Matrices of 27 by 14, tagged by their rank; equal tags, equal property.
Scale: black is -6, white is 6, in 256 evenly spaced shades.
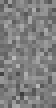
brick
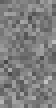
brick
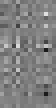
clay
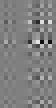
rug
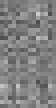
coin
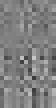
clay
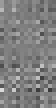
clay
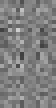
coin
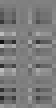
rug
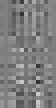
clay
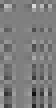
rug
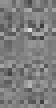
coin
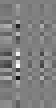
rug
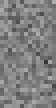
brick
